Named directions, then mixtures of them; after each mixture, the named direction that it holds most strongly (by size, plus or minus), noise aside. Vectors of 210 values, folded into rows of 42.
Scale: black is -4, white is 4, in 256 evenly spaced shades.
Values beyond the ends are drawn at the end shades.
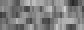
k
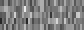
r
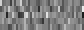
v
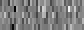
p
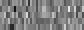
p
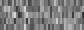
r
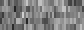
k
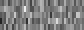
r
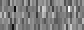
p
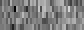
p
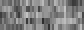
k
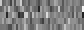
v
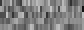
v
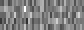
r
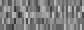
v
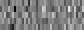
p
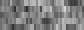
k
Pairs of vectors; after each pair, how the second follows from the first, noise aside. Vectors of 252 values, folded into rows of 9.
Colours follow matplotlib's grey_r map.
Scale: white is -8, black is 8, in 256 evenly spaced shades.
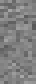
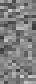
scaled up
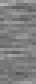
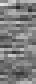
scaled up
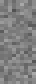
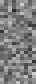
scaled up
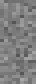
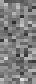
scaled up
